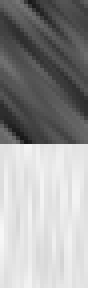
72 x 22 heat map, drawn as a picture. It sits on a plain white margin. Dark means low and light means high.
The table splits into 2 rows of 1 panel. Panel 1,1: low, slanting down to the right. Panel 2,1: very high, streaked downward, faint in contrast.
